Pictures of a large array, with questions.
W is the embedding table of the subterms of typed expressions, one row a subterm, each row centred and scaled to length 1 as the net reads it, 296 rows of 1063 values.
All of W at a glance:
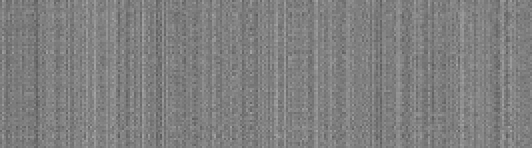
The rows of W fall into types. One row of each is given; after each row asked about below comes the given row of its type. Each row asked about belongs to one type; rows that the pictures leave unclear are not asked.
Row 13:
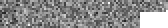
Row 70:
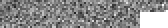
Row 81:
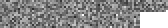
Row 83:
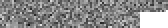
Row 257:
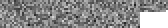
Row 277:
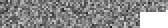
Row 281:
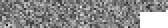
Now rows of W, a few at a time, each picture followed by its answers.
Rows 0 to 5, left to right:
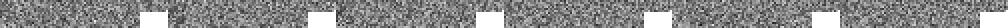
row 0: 281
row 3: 81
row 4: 83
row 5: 81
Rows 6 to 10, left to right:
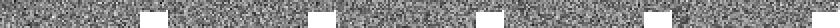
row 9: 257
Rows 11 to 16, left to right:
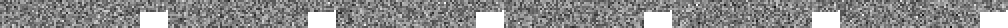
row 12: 277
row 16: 281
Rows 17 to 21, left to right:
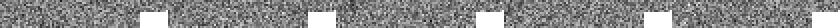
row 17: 257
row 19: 70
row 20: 81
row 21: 281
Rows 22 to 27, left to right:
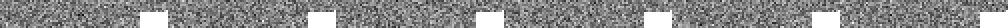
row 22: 83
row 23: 277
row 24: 257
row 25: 13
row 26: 83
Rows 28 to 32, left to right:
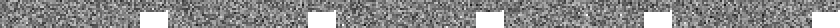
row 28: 81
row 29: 257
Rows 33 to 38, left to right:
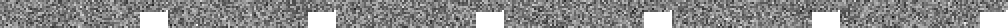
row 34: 13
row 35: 81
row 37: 13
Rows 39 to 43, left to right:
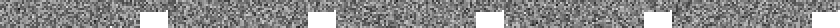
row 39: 81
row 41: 257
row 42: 281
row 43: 81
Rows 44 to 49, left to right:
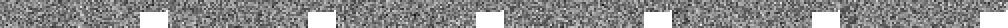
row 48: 13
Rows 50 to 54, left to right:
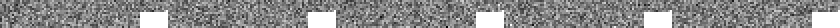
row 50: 81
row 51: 257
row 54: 277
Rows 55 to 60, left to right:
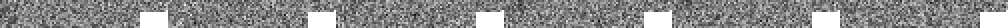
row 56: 281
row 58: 70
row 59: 257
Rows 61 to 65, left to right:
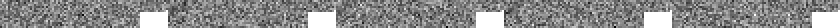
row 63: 70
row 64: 13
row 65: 257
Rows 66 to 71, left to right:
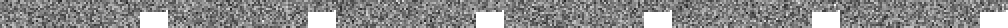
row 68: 281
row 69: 257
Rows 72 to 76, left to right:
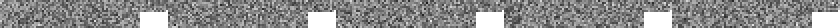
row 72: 83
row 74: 13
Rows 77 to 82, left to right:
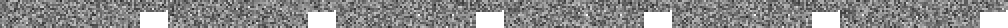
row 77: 81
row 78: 281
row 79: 81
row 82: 13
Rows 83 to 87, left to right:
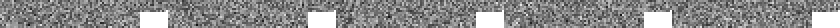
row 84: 257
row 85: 277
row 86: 281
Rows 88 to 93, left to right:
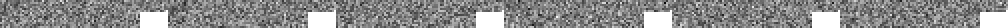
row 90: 277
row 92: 281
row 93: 277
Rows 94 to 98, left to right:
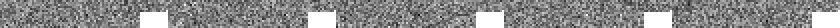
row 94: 13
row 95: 281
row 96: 277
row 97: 81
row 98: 70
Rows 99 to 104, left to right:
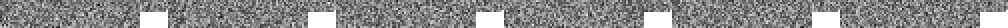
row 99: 281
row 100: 277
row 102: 13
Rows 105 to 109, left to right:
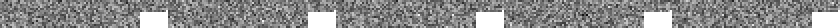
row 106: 281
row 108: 83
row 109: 277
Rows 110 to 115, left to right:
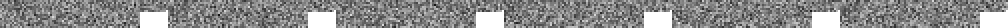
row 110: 257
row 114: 83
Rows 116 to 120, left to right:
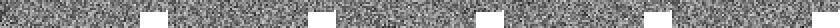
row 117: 277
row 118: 257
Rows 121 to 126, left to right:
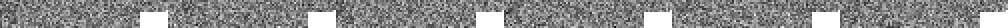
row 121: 13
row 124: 13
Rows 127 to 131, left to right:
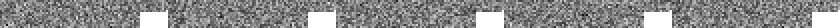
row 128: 277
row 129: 277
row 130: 83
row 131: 277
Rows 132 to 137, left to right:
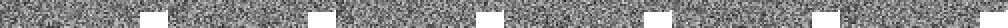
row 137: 70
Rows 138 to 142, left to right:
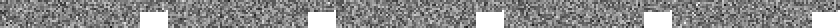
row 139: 277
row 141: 257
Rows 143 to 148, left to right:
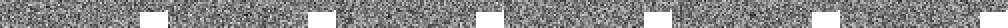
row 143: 81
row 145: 277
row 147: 70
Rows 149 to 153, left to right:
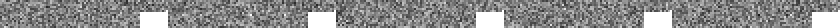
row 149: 81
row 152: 83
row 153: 13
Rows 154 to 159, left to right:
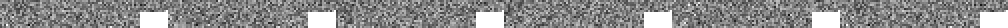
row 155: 83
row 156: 13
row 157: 81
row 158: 281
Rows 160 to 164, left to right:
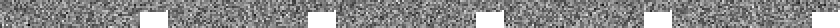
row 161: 13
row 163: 281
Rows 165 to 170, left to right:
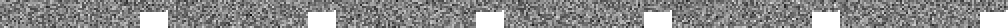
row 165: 81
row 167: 257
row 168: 257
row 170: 81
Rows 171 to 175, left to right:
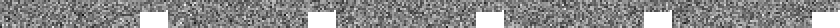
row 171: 277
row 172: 281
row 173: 277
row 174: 83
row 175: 13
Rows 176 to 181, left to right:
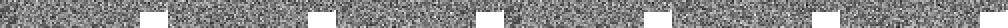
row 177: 81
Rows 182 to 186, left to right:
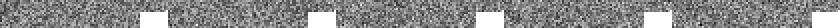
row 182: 81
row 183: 13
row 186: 257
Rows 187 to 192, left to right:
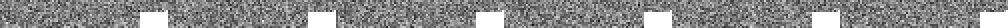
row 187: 83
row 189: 13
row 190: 257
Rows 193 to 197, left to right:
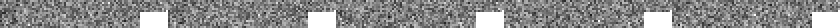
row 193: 13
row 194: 13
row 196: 277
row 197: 281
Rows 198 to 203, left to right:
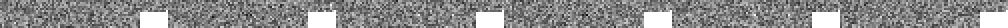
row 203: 277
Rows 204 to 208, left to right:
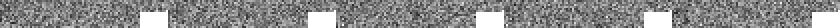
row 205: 13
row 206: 277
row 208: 13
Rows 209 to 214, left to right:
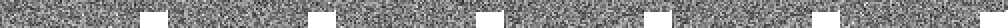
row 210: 13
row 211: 81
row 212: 277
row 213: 277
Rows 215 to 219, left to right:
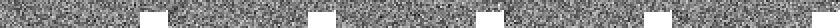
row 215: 257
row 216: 70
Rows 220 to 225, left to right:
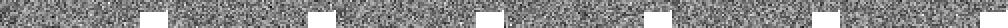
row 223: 277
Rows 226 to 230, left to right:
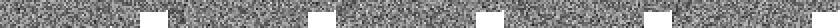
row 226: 81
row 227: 13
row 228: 70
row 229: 257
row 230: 81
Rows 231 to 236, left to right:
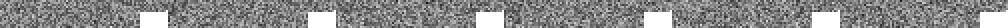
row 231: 81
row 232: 81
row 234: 13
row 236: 257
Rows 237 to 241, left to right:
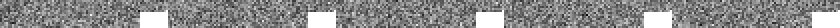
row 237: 70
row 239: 277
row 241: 83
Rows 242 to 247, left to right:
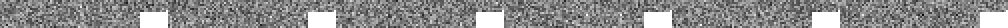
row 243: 277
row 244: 277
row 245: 257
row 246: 13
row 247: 70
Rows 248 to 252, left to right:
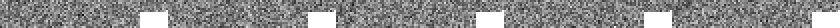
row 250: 81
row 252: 70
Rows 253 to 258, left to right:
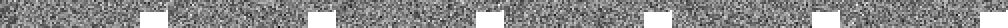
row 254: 70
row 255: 70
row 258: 281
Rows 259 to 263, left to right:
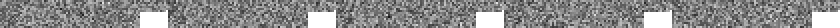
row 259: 70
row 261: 277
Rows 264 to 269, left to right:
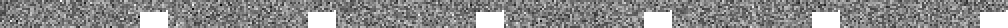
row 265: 83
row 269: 81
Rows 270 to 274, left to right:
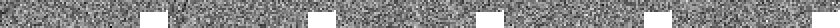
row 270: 13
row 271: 81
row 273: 81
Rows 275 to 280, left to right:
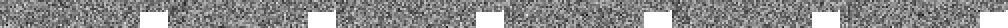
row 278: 70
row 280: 70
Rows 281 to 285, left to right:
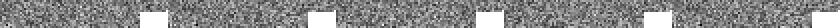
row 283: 281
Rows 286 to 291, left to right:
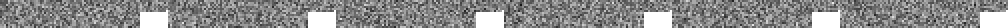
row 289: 81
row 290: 277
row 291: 257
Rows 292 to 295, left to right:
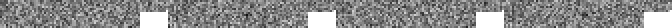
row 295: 70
